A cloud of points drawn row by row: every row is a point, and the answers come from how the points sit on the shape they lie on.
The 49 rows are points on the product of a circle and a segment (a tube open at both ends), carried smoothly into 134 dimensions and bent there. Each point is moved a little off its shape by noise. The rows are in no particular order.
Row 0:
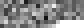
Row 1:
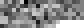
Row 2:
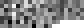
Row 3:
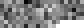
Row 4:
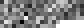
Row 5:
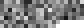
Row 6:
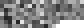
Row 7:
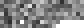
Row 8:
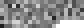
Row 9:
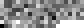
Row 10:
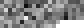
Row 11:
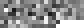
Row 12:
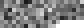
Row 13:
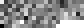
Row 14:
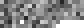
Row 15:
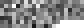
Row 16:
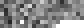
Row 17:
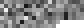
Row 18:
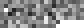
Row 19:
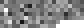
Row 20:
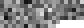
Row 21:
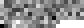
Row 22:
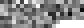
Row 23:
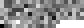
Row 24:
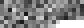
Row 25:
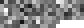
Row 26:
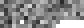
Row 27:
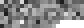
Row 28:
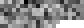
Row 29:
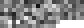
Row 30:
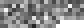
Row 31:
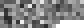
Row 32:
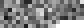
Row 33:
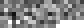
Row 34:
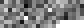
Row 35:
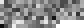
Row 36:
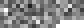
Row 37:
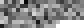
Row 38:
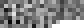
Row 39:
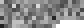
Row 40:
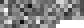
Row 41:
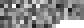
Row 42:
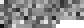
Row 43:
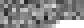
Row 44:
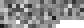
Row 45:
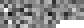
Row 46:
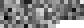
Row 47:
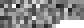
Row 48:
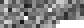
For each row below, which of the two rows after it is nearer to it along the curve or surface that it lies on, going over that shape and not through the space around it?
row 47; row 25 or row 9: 9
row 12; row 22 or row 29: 29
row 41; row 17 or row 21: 21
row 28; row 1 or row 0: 1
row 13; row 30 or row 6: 6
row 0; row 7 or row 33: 7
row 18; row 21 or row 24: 21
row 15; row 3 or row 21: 21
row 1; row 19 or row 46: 46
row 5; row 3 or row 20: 20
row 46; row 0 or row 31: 0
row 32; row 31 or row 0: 0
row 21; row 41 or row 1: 41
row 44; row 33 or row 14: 14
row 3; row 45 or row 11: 45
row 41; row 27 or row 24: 27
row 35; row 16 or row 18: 16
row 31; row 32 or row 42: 42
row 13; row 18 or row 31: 31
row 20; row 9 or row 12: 12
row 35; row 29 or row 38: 38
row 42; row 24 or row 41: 41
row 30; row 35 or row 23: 23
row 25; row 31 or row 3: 3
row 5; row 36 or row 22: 36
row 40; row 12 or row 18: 18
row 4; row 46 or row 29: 46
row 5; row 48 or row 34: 34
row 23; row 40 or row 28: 40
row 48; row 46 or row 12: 46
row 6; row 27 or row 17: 27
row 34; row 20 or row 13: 20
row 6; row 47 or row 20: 47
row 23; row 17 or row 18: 18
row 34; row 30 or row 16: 30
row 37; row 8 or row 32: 32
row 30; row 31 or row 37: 31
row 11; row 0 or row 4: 4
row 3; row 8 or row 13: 13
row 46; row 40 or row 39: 40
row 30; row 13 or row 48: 48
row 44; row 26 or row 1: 26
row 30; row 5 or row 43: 5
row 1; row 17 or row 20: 20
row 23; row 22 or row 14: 14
